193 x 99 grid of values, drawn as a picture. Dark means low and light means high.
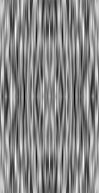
The values follow a bell shape. The grain runs up and down. Its left and right halves mirror each other, and so do its top and bottom. No overall slope runs across the table.
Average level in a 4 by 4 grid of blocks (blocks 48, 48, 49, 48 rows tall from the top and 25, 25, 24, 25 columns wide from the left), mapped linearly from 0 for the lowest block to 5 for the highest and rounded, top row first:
5115 / 0220 / 0220 / 5115
